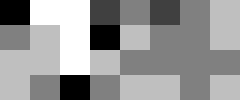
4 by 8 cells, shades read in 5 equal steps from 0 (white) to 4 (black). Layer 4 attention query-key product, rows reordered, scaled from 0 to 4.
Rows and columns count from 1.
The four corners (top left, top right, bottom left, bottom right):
4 1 1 1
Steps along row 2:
down down up down up same down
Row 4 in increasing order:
1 1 1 1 2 2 2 4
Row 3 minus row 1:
-3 1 0 -2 0 -1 0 1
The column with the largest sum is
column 4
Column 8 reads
1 1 2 1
